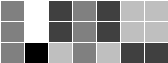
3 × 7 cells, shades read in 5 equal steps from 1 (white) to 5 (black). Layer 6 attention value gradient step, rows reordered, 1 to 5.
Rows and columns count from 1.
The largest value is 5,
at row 3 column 2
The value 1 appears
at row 1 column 2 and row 2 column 2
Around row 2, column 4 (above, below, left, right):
3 3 4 4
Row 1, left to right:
3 1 4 3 4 2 2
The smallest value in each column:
3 1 2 3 2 2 2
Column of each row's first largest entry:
3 3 2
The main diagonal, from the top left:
3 1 2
